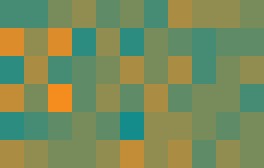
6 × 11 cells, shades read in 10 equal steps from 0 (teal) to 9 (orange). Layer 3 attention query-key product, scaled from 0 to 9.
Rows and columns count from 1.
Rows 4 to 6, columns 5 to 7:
5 3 6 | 3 0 5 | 5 7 5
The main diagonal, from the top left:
2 5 2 3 3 7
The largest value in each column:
8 6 9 5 5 7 6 6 5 5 5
